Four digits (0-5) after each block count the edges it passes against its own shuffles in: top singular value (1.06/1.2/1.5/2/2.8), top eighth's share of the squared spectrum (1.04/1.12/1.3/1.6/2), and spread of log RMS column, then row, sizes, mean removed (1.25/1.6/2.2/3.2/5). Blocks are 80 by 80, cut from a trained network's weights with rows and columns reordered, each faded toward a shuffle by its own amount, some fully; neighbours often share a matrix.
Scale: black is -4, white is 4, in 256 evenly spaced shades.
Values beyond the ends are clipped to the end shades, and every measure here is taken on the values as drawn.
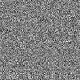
3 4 1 2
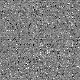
2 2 2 0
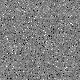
0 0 0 0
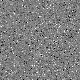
0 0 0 0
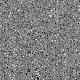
0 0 0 0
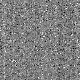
2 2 0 2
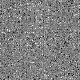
2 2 0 2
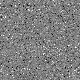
0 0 0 0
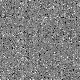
1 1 0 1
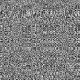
4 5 2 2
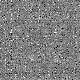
2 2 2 0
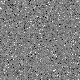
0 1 0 0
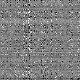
3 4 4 2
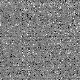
2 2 2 0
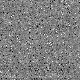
1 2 1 0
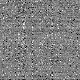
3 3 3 1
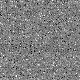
1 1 1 0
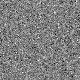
1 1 0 0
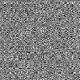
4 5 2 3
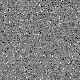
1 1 0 0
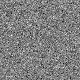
0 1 0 0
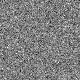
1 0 0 0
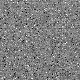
1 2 1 0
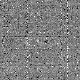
2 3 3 1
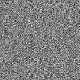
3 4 0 2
